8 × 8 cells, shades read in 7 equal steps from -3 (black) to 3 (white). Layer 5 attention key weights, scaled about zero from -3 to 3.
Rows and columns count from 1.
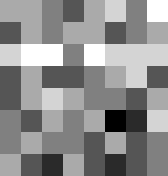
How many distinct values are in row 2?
3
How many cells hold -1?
15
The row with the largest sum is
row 3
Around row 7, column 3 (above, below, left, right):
1 -2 1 0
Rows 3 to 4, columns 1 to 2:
2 3 | -1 1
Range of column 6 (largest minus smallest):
5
